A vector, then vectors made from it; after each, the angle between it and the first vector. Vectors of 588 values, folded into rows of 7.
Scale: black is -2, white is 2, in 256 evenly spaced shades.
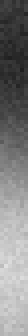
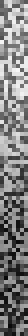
partly opposed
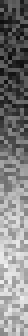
nearly parallel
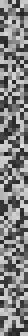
orthogonal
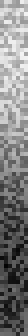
nearly opposite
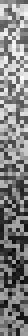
partly opposed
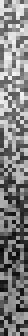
partly opposed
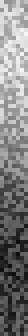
nearly opposite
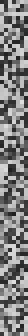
orthogonal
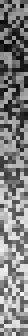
partly aligned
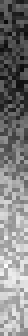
nearly parallel
